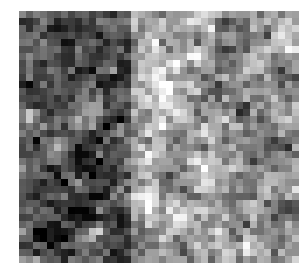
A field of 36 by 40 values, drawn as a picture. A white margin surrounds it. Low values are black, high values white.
Average level on the scale: 50%. Seam: vertical, 40% of the way across, the right part higher. Stripes: none. Grain: blotchy.
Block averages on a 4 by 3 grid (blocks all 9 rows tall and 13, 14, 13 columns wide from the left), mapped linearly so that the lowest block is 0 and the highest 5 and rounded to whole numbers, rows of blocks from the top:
0 5 5 / 1 5 4 / 0 4 4 / 0 4 5
